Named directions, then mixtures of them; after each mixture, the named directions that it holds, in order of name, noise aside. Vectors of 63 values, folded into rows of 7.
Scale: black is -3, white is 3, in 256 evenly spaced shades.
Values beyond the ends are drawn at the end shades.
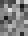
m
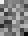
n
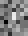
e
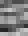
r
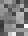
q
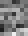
m, q, r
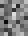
e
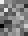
n, q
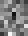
e, q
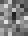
e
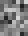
m, n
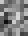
e, m, n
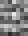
e, r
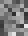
q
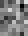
m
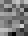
n, q, r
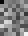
n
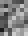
e, q, r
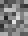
m, n, r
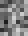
e, m, r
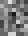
e, q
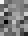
e, n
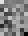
n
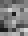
m, q, r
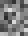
m, n, r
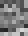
m, r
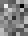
e, m, q
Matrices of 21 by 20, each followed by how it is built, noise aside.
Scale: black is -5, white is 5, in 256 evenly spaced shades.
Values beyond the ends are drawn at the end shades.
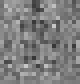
low rank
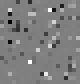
sparse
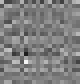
low rank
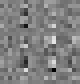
low rank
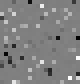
sparse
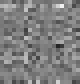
low rank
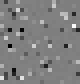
sparse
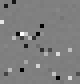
sparse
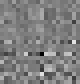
low rank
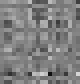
low rank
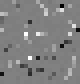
sparse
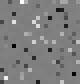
sparse
